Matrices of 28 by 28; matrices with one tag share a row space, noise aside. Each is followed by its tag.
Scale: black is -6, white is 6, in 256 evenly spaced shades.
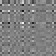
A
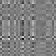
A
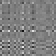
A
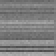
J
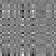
A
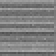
J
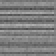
J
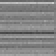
J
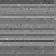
J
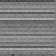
J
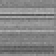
J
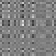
A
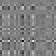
A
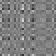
A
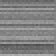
J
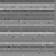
J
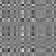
A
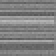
J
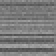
J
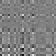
A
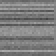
J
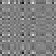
A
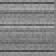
J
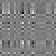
A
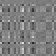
A
